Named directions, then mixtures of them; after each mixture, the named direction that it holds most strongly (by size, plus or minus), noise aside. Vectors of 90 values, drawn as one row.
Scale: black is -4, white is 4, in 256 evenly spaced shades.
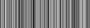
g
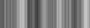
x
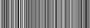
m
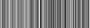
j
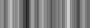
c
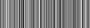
m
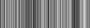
g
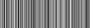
m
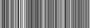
m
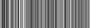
m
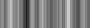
c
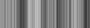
x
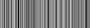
m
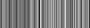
j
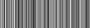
g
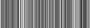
g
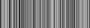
g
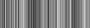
x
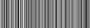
m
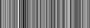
m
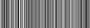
m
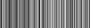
j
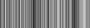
g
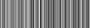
j
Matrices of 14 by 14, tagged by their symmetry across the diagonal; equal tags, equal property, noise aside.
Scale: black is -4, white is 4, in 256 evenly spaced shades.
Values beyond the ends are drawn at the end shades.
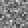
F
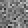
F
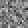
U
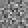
U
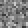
U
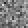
U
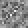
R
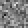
U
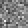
F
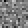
F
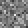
R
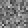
F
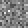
F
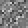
R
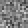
U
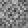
R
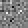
U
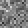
R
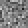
U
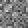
R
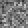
R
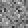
F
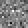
F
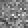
F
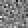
U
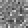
R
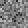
R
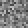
U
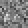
F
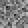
R
